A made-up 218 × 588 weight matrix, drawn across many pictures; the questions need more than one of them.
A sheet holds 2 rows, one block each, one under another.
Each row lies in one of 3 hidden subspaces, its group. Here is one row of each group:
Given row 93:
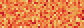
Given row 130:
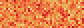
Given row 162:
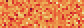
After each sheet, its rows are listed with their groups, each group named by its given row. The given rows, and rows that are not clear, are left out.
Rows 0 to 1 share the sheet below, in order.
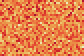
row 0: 130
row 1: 93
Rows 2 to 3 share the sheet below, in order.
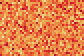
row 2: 130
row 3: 162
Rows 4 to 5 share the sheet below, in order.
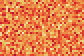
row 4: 162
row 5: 93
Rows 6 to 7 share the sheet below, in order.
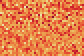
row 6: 93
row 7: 162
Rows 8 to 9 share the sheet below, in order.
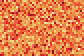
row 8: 162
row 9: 162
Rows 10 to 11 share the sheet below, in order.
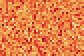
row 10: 162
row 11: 93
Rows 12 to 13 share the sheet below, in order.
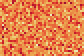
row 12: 93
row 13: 162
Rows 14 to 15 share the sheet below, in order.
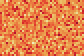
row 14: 162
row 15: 162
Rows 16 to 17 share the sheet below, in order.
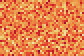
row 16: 130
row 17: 162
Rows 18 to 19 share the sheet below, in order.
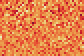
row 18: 93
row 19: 93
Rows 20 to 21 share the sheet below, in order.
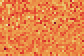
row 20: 130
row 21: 162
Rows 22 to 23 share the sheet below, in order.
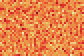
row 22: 162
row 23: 130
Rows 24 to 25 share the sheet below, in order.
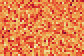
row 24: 93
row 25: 162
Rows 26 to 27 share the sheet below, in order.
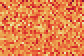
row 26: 93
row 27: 130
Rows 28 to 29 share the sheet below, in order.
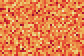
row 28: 162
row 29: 93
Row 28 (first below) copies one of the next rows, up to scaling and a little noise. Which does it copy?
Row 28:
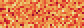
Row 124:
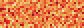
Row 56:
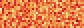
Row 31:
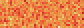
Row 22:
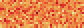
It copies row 124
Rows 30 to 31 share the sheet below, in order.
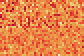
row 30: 130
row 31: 162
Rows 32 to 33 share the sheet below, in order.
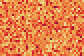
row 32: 130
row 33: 130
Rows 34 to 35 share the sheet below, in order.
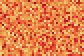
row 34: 93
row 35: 162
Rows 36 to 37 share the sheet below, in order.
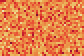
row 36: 130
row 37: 130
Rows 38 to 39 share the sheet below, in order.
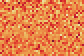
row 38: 130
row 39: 130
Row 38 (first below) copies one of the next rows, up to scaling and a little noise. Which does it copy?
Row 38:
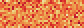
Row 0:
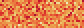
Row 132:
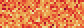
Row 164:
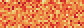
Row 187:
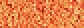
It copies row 164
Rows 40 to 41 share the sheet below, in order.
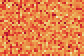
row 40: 130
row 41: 162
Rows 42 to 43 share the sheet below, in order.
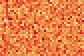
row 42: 162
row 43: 93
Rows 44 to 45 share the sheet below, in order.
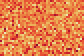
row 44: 130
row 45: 162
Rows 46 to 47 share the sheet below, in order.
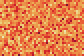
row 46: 162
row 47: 162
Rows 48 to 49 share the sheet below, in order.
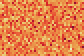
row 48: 130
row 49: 93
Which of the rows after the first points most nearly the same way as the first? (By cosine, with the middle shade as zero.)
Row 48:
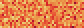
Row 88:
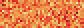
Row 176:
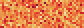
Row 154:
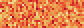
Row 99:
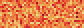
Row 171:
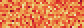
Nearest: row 171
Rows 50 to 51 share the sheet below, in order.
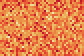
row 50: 130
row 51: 93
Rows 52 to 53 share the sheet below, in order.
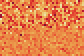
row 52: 130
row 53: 130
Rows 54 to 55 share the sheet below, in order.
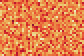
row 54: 130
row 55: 93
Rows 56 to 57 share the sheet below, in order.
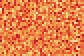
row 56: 162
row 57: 162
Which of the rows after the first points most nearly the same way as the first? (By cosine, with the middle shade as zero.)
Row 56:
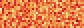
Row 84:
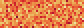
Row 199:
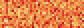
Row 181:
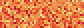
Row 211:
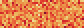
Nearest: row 84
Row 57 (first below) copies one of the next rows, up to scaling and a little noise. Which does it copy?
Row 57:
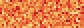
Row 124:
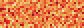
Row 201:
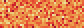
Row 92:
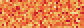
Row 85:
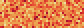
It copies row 92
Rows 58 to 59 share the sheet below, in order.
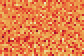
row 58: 93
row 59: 162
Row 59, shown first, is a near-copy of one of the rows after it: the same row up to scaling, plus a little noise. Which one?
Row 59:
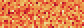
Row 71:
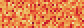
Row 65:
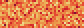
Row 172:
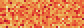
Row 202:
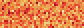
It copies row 202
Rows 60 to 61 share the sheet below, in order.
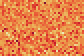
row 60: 93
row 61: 130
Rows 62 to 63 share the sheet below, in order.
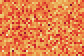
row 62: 130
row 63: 130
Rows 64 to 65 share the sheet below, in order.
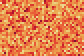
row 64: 130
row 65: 162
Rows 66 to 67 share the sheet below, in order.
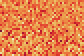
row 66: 93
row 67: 130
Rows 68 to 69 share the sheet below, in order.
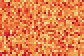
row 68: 162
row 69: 162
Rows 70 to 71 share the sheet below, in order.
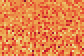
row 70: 162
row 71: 162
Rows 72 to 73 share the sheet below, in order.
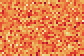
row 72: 93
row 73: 162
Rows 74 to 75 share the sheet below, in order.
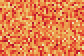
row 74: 162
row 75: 93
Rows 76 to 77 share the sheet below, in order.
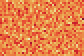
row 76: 162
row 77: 93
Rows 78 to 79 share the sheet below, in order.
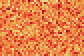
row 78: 93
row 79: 130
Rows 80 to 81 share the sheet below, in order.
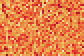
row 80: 93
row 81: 162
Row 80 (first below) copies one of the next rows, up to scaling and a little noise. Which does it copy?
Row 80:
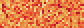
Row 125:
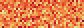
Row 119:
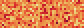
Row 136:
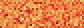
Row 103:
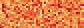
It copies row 103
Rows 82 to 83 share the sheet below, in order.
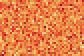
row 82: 130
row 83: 93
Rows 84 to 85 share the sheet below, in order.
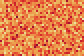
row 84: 162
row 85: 162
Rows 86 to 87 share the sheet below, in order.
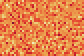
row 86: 130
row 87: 162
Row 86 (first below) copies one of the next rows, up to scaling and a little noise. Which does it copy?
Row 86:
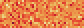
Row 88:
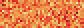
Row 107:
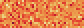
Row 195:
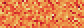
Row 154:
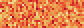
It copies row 107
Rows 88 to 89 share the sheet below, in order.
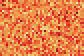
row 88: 130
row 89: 93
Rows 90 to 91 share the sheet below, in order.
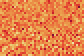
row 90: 130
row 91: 130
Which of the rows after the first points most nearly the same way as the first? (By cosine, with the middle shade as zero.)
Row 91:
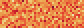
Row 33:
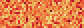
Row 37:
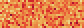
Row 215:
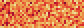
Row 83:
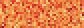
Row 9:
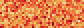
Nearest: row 9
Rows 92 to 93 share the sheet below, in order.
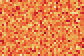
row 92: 162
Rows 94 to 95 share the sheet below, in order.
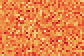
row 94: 93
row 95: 93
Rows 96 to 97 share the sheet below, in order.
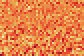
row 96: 130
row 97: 162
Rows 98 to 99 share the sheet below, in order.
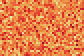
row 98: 130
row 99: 130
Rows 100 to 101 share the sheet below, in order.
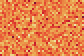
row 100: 93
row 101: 130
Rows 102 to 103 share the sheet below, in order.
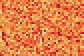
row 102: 93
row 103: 93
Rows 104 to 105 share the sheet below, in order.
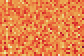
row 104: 162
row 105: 162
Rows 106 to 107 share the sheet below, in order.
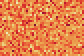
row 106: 162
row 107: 130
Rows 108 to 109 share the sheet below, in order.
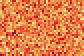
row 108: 93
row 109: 162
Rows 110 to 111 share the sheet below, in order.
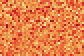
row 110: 130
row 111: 130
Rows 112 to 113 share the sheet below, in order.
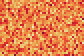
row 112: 162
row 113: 93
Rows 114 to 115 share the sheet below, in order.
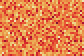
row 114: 93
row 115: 162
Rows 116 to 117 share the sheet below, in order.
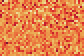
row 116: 130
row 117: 93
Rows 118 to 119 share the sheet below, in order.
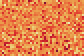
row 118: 93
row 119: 93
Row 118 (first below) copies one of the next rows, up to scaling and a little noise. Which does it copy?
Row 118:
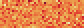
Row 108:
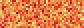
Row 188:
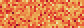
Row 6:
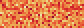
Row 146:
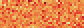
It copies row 146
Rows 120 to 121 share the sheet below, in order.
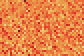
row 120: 162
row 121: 130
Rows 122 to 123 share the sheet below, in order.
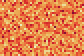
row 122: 162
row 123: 162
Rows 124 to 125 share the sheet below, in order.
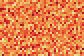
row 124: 162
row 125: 93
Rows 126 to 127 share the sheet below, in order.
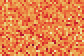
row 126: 162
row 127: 130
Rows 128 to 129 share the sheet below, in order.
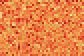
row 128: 130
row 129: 130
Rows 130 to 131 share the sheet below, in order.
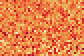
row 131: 93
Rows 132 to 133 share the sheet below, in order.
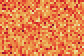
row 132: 130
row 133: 162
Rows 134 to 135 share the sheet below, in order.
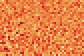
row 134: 130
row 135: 162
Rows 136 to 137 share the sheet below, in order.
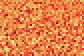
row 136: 93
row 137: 162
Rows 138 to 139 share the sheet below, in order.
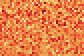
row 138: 93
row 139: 93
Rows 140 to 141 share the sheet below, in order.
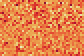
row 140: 93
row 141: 93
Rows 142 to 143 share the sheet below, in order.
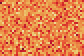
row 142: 130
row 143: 93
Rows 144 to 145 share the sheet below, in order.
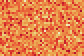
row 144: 162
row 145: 93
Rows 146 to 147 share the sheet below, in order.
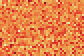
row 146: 93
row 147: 130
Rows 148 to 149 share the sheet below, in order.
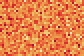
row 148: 162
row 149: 130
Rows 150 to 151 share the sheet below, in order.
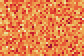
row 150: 162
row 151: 130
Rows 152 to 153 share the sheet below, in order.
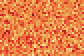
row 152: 162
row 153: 162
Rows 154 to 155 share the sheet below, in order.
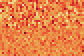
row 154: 130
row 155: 93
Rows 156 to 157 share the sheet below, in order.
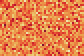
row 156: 162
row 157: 93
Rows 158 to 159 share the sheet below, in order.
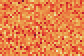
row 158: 130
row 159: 93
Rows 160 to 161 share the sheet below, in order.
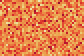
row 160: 130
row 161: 93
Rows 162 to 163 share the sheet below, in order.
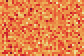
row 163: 162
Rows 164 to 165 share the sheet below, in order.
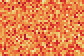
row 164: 130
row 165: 93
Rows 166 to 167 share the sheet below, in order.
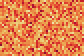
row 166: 93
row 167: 130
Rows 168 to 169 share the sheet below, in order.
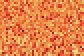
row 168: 130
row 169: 162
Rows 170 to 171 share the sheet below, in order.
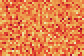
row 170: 162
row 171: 130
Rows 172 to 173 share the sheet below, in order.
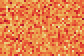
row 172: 162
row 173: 93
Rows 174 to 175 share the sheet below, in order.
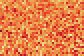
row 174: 130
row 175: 130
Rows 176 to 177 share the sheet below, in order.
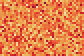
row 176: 93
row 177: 130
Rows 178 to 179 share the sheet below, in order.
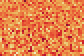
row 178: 162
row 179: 93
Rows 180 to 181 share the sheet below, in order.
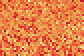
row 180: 93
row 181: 93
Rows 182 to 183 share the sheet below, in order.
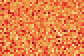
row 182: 162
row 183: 162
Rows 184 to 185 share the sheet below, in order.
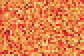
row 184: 93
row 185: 162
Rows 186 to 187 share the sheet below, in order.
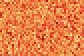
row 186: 130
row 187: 130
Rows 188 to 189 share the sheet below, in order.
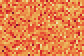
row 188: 93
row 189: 130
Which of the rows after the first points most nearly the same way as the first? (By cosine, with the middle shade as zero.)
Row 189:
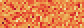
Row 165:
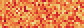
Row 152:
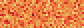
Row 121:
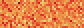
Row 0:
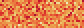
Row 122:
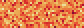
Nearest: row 121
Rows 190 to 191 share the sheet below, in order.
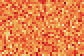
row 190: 130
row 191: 162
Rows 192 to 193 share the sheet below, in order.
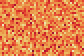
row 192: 162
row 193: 162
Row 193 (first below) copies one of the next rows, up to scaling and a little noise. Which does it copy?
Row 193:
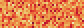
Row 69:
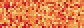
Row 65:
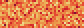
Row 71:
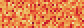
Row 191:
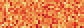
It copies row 71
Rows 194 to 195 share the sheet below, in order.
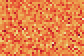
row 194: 162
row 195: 130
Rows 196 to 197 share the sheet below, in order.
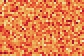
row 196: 162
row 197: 162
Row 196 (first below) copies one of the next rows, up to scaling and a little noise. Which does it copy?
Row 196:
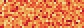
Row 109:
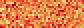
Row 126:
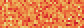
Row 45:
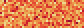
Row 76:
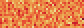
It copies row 45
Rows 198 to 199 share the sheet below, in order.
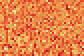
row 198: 130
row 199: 162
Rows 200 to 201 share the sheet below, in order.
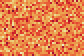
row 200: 130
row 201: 162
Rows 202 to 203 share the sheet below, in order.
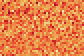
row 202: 162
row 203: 130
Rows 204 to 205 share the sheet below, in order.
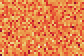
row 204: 130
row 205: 130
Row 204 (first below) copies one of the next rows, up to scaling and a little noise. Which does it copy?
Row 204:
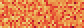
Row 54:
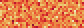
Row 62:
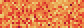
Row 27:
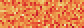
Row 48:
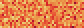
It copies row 48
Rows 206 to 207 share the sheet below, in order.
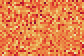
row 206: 93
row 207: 93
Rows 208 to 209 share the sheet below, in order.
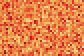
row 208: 162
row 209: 162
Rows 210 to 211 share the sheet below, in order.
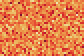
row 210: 130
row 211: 93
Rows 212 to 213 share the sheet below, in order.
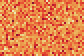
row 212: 130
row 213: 162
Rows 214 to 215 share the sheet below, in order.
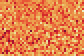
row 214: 130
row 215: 162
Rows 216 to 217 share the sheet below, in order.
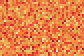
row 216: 162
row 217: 93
